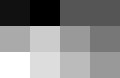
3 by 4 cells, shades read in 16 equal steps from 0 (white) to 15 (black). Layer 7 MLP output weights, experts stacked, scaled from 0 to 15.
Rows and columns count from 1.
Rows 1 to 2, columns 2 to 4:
15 10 10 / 3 6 8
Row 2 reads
5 3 6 8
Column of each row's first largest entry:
2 4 4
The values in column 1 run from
0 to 14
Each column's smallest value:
0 2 4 6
